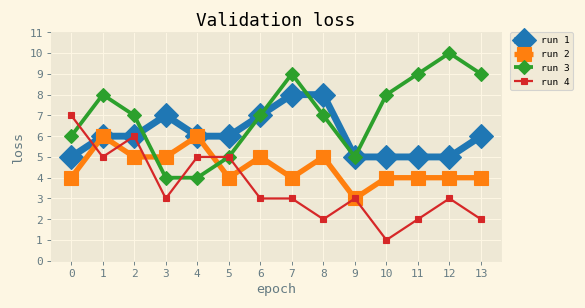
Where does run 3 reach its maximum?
12
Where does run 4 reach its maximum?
0
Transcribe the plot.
Title: Validation loss
x-axis: epoch, ticks 0 1 2 3 4 5 6 7 8 9 10 11 12 13
y-axis: loss, ticks 0 1 2 3 4 5 6 7 8 9 10 11
Legend: run 1, run 2, run 3, run 4
Values:
run 1: 5 6 6 7 6 6 7 8 8 5 5 5 5 6
run 2: 4 6 5 5 6 4 5 4 5 3 4 4 4 4
run 3: 6 8 7 4 4 5 7 9 7 5 8 9 10 9
run 4: 7 5 6 3 5 5 3 3 2 3 1 2 3 2
